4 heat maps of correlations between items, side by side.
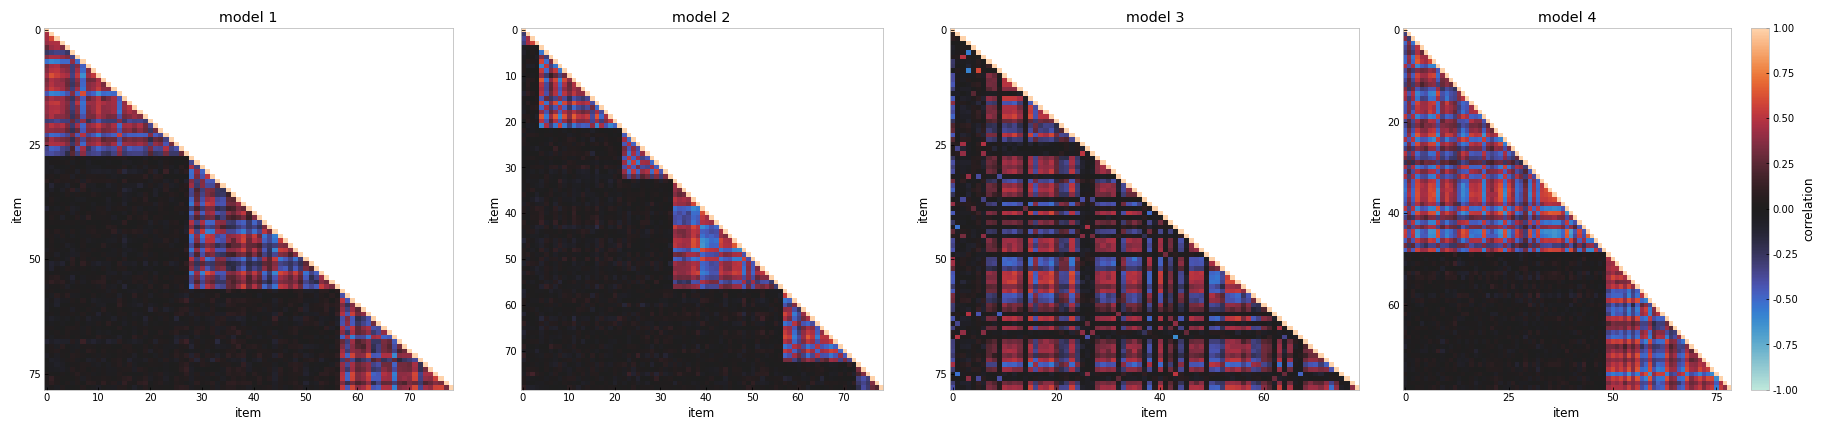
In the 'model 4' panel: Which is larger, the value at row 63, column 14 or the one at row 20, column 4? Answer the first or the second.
the second
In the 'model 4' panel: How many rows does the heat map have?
79
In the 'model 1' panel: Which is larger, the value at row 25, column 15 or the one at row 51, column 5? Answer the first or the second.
the first
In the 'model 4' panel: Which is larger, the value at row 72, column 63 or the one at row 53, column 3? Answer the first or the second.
the first
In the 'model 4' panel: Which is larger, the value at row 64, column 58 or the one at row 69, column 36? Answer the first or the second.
the second
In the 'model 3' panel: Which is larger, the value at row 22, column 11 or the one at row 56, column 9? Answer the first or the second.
the second
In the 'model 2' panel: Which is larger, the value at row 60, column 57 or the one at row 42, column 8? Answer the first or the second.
the second
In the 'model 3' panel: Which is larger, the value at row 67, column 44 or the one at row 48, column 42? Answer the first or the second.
the second
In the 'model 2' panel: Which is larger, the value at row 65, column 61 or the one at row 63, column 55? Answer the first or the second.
the first
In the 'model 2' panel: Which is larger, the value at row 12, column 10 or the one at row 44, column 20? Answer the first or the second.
the first
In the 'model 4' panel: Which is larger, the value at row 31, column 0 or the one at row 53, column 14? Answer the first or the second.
the second
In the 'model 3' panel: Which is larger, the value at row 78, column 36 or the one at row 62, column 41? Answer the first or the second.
the first
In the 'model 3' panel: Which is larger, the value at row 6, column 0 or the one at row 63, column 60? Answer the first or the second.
the second
